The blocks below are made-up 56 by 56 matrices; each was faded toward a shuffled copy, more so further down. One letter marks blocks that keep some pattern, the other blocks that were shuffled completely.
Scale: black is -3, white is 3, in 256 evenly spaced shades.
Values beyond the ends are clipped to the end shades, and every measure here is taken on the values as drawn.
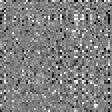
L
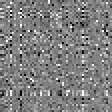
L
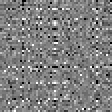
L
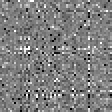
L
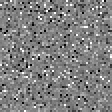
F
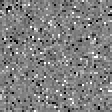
F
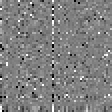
L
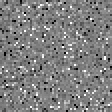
F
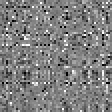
L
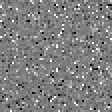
F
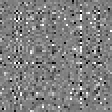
L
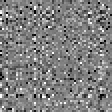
L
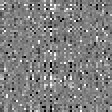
L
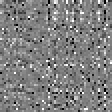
L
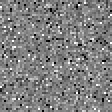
F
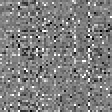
L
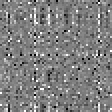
L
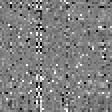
L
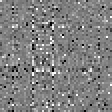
L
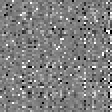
L
